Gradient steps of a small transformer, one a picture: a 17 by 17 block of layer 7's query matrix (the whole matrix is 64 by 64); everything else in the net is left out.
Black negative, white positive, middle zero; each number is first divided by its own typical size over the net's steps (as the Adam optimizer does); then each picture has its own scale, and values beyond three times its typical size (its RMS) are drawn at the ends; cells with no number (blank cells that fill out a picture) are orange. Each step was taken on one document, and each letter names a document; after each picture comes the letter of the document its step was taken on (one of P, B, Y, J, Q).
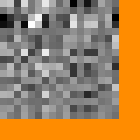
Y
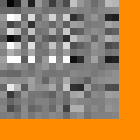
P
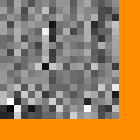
Y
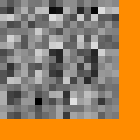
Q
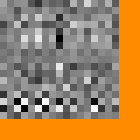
Q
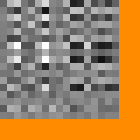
P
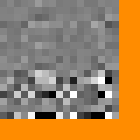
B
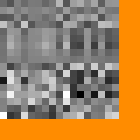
P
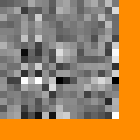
B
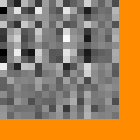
Q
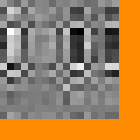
P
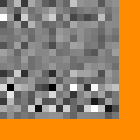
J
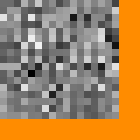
B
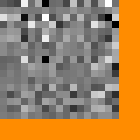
Y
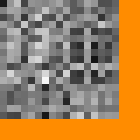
P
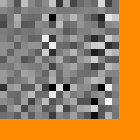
J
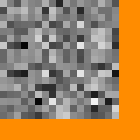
J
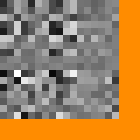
Q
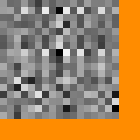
Q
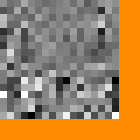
B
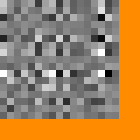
J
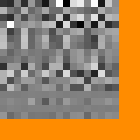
P
